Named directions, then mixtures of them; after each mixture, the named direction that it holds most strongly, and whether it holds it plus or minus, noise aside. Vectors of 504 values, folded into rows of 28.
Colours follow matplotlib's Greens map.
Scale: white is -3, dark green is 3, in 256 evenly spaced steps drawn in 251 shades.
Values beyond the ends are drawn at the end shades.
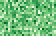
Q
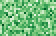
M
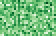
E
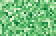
M, plus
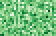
E, minus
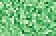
E, plus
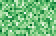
M, minus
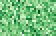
Q, minus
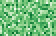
M, plus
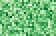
M, plus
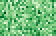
Q, minus
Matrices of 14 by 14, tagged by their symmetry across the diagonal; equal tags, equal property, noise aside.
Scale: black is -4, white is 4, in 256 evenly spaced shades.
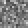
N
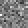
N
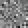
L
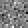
L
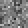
N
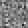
L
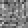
L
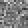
N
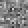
N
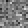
N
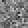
N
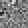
L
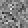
N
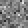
N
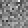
N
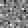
L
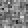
L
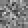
L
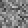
N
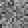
N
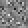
L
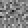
N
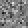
L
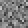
N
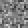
L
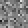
L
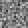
L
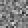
L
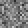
N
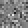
L
